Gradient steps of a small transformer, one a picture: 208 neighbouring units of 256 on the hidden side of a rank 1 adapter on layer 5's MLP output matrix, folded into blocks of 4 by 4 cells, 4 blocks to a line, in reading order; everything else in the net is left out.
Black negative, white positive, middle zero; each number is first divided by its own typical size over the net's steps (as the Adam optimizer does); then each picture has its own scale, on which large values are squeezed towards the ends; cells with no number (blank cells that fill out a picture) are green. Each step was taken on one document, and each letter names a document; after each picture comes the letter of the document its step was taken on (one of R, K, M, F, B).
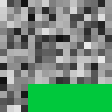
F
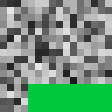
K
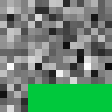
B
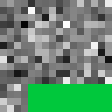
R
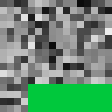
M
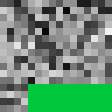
M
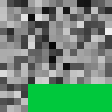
M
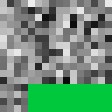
R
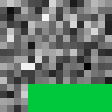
R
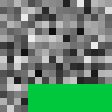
F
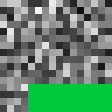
K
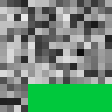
F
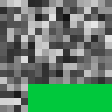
F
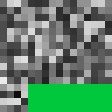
F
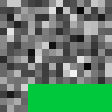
B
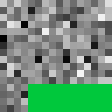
R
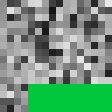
B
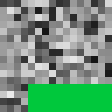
B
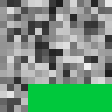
B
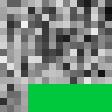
K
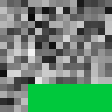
M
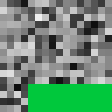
F
